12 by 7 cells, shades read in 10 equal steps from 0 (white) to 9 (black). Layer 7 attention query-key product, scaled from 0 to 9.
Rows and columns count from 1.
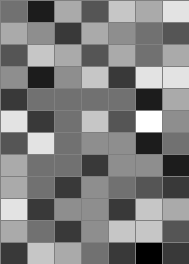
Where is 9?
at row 12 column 6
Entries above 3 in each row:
3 5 3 4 6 4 6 6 6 4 4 5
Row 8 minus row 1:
-2 -3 2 1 2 1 7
